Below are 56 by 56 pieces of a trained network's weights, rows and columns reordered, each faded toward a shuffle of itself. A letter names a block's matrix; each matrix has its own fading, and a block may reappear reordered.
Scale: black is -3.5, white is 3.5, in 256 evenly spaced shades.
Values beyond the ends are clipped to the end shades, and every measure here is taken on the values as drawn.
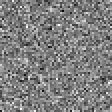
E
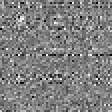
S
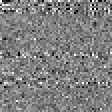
S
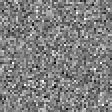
E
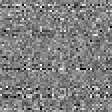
S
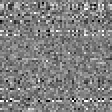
S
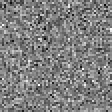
E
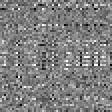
S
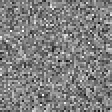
E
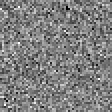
E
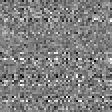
S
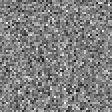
E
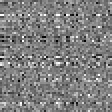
S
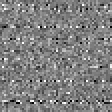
S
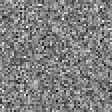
E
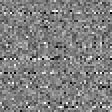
S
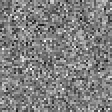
E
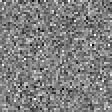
E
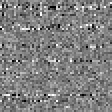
S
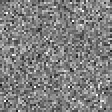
E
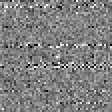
S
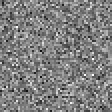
E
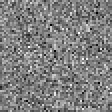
E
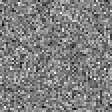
E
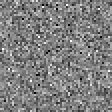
E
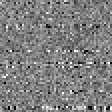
S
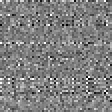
S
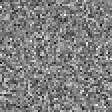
E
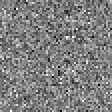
E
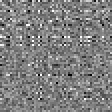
S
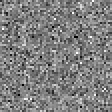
E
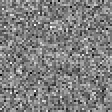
E
